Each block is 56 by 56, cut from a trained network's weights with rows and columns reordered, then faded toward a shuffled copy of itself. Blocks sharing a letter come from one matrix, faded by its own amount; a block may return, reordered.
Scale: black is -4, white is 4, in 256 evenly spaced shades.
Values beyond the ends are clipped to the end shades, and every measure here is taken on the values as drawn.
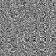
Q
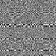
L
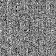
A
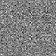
Q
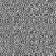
L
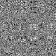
Q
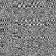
L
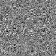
Q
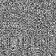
A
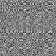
L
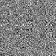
Q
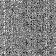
A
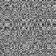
L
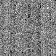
A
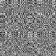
L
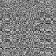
L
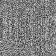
A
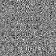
Q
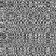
L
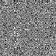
Q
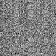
A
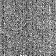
A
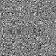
Q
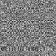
L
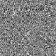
Q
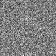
A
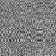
L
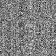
A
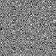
Q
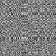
L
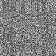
A
